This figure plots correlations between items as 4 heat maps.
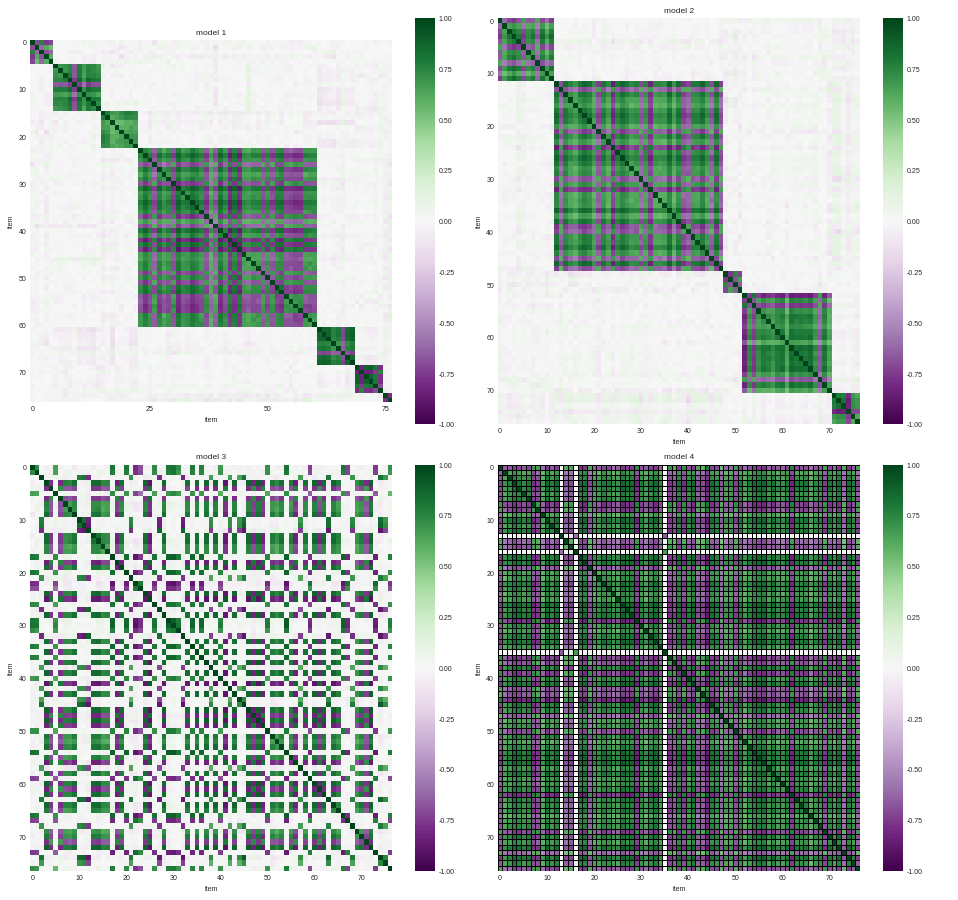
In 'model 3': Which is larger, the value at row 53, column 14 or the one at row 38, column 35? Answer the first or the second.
the first
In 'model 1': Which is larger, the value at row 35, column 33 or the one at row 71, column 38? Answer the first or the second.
the first
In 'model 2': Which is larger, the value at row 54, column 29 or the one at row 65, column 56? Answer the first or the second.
the second
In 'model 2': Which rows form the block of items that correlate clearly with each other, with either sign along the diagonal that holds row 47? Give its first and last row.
12 to 47
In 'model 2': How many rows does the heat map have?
77
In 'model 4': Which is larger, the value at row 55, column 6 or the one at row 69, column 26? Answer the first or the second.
the first
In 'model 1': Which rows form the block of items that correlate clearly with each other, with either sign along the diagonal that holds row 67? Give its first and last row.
61 to 68
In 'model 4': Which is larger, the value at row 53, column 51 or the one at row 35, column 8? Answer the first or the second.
the first
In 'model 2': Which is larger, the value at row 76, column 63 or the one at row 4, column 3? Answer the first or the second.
the second
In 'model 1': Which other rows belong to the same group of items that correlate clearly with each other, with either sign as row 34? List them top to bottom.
23, 24, 25, 26, 27, 28, 29, 30, 31, 32, 33, 35, 36, 37, 38, 39, 40, 41, 42, 43, 44, 45, 46, 47, 48, 49, 50, 51, 52, 53, 54, 55, 56, 57, 58, 59, 60
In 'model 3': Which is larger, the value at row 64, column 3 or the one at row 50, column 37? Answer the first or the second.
the first
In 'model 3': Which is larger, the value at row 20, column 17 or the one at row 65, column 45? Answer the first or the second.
the first
